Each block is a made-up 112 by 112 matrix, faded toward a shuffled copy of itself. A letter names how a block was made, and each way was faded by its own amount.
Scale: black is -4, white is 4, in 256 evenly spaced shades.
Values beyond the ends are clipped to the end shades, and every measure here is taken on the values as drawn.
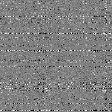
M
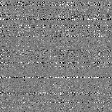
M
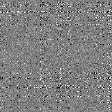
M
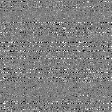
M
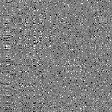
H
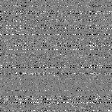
M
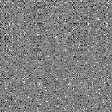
H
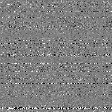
M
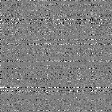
M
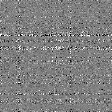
M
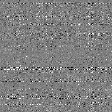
M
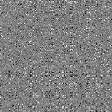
H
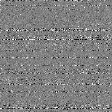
M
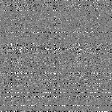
M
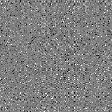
H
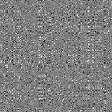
H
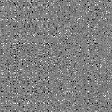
H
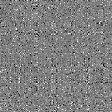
H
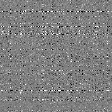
M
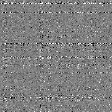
M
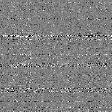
M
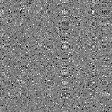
H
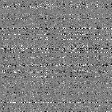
M
